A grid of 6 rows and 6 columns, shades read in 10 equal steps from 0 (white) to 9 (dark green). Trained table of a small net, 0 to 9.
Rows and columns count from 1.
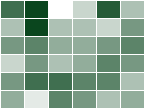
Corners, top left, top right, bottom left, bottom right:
7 3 4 4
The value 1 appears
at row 6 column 2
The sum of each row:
29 25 30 25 34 23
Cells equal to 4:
5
